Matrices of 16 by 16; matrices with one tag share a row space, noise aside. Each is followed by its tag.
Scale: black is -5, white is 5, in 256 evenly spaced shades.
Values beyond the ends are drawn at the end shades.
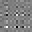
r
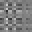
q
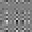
r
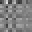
q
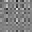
r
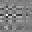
q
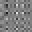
r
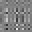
r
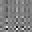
r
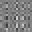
r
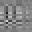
q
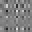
r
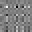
r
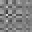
q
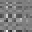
q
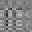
q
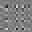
r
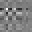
q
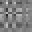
q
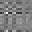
q
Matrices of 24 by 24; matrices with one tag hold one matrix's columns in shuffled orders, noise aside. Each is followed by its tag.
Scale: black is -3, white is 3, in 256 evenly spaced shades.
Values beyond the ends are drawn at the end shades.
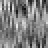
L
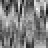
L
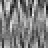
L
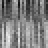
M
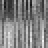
M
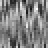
L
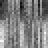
M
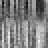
M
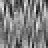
L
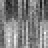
M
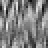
L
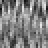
L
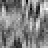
L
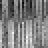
M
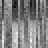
M
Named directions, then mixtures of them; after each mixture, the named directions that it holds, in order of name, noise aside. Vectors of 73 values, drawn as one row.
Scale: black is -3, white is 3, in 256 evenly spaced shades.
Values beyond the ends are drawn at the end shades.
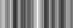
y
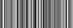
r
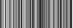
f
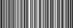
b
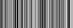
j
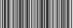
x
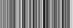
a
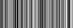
j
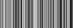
a, f, y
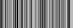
j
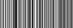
f, r, y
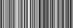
a, b, f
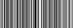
b, f, r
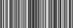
b, x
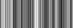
f, y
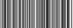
a, r, x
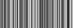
b, j, x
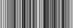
a, y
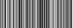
f, x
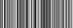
r, x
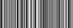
b, j, r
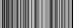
a, f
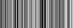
j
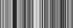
r, y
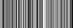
a, j, r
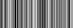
j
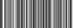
f, r
